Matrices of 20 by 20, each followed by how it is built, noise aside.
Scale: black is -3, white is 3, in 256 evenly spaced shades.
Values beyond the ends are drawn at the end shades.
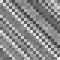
Toeplitz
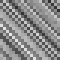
Toeplitz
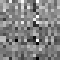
low rank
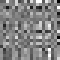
low rank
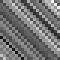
Toeplitz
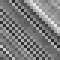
Toeplitz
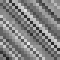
Toeplitz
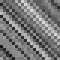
Toeplitz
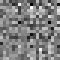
low rank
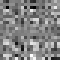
low rank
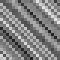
Toeplitz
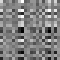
low rank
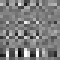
low rank
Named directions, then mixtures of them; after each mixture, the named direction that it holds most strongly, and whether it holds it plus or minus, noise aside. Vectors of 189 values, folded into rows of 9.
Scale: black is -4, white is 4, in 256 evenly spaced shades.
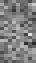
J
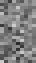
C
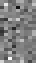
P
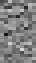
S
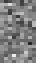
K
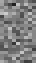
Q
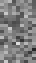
C, minus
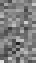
C, plus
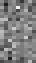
P, minus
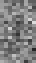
Q, plus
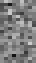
K, minus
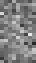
J, plus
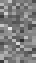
C, minus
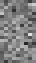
J, plus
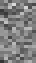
Q, minus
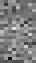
J, plus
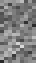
C, minus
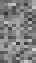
Q, minus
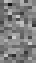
K, minus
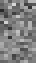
Q, minus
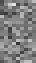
Q, minus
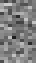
K, plus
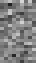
K, minus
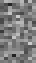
K, minus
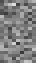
Q, minus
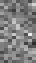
J, plus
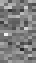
S, minus
